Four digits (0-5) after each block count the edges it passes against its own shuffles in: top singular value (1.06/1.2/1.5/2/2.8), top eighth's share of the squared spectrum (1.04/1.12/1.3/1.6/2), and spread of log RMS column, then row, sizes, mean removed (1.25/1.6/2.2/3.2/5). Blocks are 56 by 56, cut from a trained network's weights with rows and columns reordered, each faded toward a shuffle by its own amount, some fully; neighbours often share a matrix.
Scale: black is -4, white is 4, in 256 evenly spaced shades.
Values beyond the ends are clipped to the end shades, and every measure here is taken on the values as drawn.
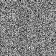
2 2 0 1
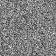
2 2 0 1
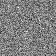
0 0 0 0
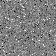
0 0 0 0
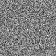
3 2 0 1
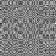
5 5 1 2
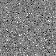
2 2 1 1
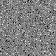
2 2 0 0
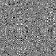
3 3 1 1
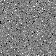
2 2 0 0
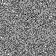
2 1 0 0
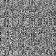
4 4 1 2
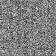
2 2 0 0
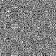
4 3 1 2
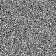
2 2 0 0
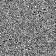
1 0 0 0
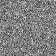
0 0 0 0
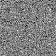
3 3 0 1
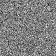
0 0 0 0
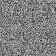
2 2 0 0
